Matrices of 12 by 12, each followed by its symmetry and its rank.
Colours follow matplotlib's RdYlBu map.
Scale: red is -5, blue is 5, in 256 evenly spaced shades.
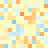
antisymmetric, full rank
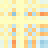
symmetric, rank one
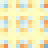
symmetric, rank one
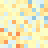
antisymmetric, full rank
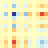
symmetric, rank one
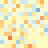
antisymmetric, full rank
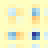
symmetric, rank one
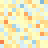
antisymmetric, full rank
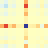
symmetric, rank one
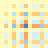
symmetric, rank one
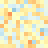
antisymmetric, full rank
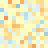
antisymmetric, full rank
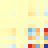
symmetric, rank one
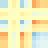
symmetric, rank one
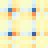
symmetric, rank one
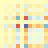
symmetric, rank one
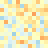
antisymmetric, full rank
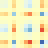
symmetric, rank one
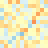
antisymmetric, full rank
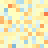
antisymmetric, full rank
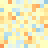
antisymmetric, full rank
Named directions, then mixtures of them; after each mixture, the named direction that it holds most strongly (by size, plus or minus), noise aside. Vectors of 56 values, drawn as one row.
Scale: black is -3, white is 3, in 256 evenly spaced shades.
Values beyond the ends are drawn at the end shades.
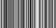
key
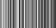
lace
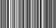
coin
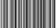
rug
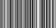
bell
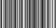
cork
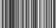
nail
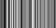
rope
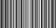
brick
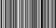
cork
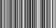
bell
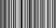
rope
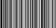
brick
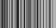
lace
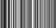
rope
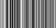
rope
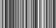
nail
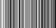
lace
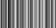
rug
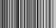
lace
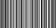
brick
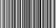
brick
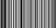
rope
